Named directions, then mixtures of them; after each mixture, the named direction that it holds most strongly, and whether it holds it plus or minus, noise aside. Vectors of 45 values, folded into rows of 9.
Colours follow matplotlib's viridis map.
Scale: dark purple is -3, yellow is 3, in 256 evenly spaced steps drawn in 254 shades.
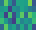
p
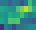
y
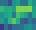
y, plus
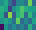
p, plus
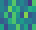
p, minus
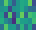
p, plus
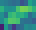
y, plus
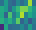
y, plus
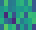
p, plus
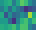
y, minus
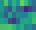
y, minus
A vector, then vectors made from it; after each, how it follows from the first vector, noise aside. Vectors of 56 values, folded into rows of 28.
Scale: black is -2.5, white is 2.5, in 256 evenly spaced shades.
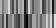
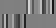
partly zeroed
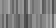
shrunk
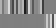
partly zeroed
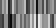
wrapped around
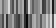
copied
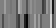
partly zeroed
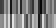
wrapped around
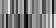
copied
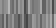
shrunk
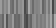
shrunk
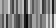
copied
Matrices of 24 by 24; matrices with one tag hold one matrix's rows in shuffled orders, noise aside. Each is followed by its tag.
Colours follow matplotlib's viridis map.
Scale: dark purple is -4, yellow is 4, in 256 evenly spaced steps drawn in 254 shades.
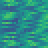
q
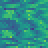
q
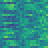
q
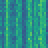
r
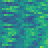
q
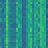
r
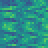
q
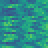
q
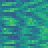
q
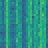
r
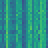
r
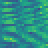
q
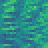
q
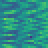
q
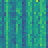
r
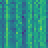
r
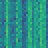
r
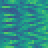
q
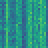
r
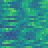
q
